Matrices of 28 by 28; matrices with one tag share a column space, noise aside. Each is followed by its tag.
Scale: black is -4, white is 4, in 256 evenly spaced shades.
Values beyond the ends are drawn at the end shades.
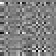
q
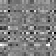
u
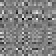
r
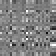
u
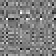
r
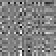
q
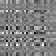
u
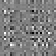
u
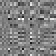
r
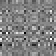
u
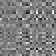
r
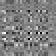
u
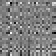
q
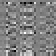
q
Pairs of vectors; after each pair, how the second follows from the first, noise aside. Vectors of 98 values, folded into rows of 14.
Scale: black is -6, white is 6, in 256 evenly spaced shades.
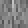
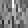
scaled up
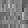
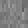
shrunk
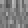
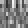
scaled up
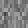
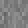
shrunk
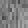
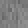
shrunk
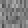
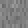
shrunk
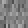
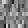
scaled up
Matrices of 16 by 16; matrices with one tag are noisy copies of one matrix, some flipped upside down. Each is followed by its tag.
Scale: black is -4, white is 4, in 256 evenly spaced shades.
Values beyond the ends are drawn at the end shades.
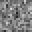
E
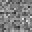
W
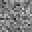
W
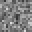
E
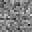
W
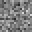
W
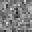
E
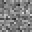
W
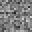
W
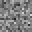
W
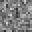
E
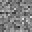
W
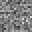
W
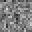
E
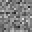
W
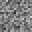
W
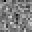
E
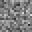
W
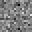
W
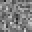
E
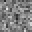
E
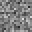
W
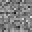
W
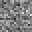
W
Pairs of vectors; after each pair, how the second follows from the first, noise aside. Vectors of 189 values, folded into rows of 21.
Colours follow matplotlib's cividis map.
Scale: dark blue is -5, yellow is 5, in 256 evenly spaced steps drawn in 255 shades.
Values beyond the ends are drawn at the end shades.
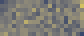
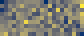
scaled up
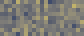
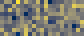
scaled up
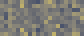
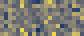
scaled up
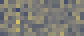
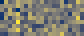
scaled up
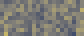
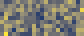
scaled up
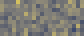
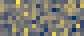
scaled up
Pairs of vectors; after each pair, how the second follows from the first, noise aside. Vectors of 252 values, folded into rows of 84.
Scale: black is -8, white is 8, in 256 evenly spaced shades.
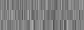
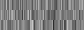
scaled up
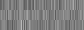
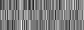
scaled up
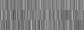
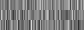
scaled up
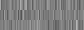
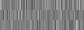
sign-scrambled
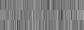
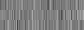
copied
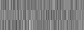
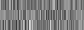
scaled up
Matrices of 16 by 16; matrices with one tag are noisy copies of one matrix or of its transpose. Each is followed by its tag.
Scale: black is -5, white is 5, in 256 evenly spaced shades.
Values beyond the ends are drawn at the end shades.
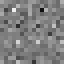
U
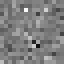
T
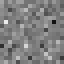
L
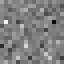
L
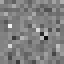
T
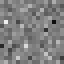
L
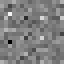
U
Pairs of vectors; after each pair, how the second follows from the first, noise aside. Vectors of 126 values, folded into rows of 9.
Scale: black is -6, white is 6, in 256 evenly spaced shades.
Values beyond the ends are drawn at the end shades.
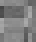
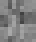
wrapped around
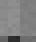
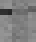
wrapped around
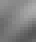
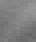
shrunk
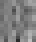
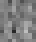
wrapped around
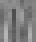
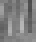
wrapped around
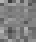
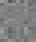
shrunk
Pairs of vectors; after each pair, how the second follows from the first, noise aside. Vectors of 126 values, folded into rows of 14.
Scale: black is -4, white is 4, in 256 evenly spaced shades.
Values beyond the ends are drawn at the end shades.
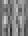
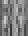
copied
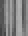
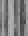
wrapped around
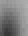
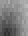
copied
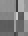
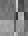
negated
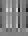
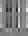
negated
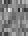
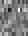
negated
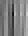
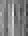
negated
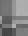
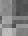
negated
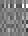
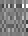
copied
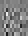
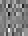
wrapped around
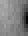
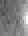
negated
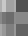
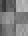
negated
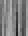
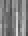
negated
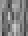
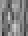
copied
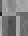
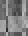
wrapped around
